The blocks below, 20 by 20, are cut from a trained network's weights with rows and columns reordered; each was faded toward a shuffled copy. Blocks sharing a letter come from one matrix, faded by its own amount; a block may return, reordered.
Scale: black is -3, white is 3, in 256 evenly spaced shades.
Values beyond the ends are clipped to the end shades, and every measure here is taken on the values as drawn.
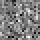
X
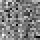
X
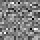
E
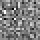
E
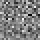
E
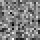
X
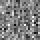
X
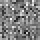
X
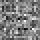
E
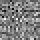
E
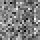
X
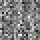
X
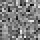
E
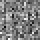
X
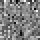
X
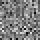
E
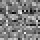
E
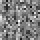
X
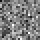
X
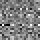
E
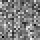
X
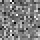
X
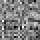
E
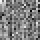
X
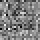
E
